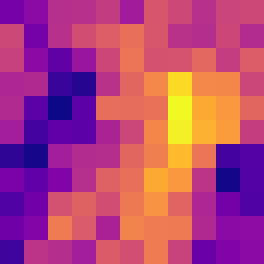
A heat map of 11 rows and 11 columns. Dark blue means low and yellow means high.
Ninth with the highest average: middle right. Roughest part: middle right. Ninth with the lowest average: middle left.
